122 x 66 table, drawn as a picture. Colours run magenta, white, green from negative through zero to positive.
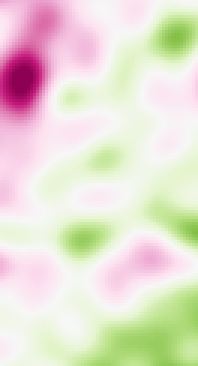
Ninth with the lowest average: top left. Lone odd cells: none. Grain: smooth. Odd rows or columns: none. Roughest part: top left. Slope: up to the bottom right.
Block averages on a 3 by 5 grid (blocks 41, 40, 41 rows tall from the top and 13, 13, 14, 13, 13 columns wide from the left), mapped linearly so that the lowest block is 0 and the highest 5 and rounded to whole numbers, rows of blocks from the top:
0 2 3 4 4
3 4 4 4 5
3 4 4 4 5
